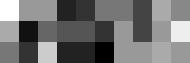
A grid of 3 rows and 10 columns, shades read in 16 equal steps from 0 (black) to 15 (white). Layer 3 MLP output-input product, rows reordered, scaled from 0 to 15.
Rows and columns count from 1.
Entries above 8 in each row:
4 4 5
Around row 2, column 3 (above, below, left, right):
9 12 1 5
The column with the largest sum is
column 1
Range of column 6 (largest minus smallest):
7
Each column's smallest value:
7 1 6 2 2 0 7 4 9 8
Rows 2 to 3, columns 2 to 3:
1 6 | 3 12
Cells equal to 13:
0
